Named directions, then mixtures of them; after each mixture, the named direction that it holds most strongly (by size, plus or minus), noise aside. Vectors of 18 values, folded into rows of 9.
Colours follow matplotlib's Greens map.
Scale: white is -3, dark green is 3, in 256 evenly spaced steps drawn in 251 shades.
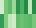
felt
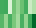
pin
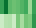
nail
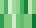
pin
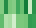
felt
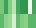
felt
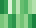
pin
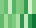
pin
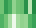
felt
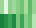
nail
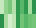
felt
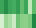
nail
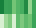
nail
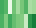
pin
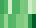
pin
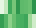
felt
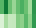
nail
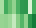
felt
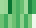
pin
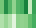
nail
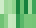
felt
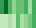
nail
